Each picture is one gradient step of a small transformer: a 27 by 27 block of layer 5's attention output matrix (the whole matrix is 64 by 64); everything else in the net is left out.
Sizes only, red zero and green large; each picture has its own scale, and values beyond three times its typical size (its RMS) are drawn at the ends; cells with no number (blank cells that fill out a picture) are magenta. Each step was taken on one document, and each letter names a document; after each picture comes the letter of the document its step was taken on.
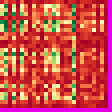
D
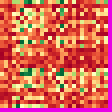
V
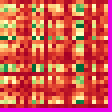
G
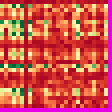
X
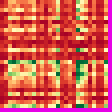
G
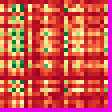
X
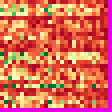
D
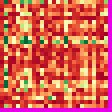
V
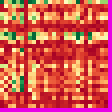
X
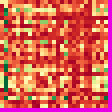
V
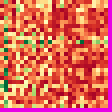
V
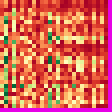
D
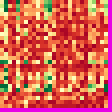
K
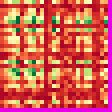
G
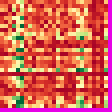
G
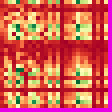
G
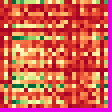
V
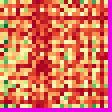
V
